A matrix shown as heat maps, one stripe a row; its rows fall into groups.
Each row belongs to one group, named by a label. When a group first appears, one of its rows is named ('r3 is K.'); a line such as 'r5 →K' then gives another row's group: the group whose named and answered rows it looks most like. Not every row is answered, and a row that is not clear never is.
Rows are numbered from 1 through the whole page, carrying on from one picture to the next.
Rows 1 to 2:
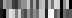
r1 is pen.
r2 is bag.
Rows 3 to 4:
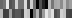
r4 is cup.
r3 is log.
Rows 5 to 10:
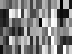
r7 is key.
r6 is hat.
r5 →pen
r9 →hat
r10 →key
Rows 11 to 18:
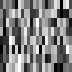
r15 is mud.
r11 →pen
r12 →hat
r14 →cup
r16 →key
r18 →bag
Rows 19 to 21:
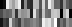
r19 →bag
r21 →key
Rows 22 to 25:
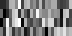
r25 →log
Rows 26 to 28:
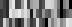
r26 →mud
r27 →hat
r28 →log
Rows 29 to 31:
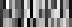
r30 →pen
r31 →log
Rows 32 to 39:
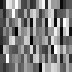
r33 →mud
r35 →pen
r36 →hat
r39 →key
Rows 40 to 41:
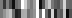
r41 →cup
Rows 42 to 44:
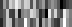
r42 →hat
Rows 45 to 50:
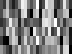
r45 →cup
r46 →cup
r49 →mud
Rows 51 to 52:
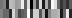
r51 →hat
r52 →pen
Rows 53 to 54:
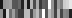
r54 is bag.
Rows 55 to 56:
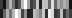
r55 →cup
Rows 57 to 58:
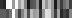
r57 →bag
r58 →mud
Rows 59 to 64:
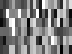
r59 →key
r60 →bag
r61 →mud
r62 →mud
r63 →key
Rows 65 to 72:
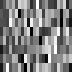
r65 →cup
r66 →mud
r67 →mud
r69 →key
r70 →key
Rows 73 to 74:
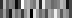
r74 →pen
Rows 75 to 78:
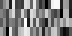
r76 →mud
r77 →log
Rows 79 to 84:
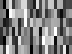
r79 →cup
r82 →key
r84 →cup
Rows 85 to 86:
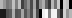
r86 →key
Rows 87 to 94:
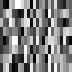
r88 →log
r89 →hat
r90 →log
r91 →mud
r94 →log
